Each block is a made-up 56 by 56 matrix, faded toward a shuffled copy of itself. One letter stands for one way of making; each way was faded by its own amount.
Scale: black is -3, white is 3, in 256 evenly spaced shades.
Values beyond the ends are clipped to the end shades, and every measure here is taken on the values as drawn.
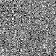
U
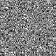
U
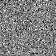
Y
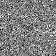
Y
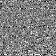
Y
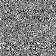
Y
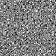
U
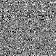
Y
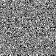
Y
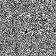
Y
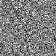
U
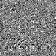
U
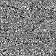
Y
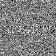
Y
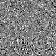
U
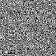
U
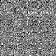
U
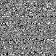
Y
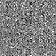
U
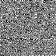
Y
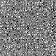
U
